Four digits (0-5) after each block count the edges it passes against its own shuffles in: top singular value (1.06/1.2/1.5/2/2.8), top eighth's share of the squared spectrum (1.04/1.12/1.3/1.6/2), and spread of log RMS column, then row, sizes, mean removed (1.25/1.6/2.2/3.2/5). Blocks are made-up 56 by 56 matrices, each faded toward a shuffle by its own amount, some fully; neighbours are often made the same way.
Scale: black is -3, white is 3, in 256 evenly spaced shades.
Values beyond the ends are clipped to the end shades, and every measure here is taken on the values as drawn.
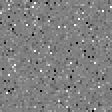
0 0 0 0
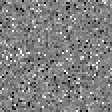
0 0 0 0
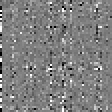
3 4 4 2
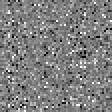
1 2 2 1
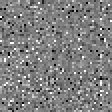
1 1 1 0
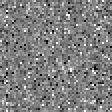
2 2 1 0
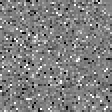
1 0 0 0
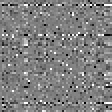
4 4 2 3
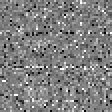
3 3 0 2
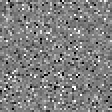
3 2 1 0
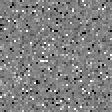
0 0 0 0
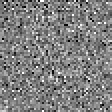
3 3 1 0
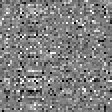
4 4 2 2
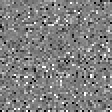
3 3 0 1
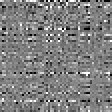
4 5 3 3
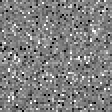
1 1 0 0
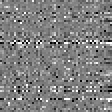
4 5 2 3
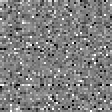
3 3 1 1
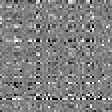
4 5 3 3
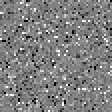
1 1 0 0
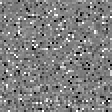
2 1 0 0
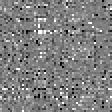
4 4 2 2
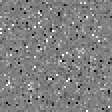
0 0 0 0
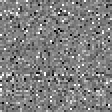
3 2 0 1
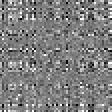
4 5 3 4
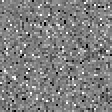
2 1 0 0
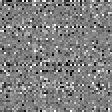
4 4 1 3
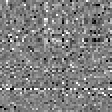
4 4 1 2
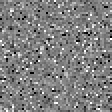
0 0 0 0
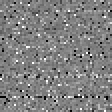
2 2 0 2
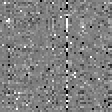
4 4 2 1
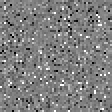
1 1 0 0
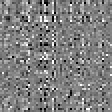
4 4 3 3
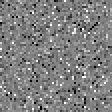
1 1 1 0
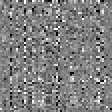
4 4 3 2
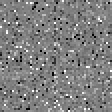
2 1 0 0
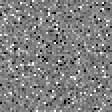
0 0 0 0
